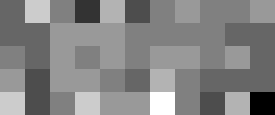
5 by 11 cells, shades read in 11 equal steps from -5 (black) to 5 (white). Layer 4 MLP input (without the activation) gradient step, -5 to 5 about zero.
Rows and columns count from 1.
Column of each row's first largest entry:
2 3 3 7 7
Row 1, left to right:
-1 3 0 -3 2 -2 0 1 0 0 1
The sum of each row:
1 -1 3 -1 6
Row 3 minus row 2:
1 0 0 -1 0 0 1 1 0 2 0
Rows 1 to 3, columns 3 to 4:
0 -3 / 1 1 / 1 0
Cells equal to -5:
1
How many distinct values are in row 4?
5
